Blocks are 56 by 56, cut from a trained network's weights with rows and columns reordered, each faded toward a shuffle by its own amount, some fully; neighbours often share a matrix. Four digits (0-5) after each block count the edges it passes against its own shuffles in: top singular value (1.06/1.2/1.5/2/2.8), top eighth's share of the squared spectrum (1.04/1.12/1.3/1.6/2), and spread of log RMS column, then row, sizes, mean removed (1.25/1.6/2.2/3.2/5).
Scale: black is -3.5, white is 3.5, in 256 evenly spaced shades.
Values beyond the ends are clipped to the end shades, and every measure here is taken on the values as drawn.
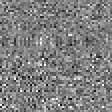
3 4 1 3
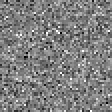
1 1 0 0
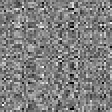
4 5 3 2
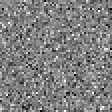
3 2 0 1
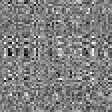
4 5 3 3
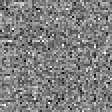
2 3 1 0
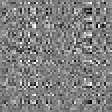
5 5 3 4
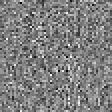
3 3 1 1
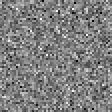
0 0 0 0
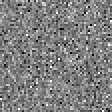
0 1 0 0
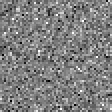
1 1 0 1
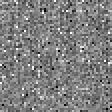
2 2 0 0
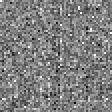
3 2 0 0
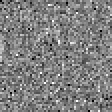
0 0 0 0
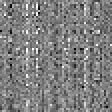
4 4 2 2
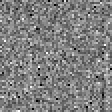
1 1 0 0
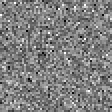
0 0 0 0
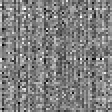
4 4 2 2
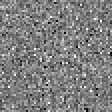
0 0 0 0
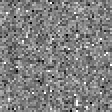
2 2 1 0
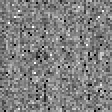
2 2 0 0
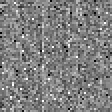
2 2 0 0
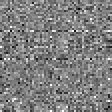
4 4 1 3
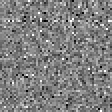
3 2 0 1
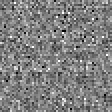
3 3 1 1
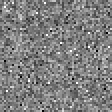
1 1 0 0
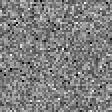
1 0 0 0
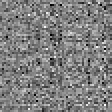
3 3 2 1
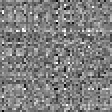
4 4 3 2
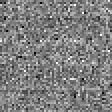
3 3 1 1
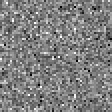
1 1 0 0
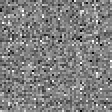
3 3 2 0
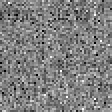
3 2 1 0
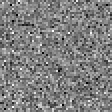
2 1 0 0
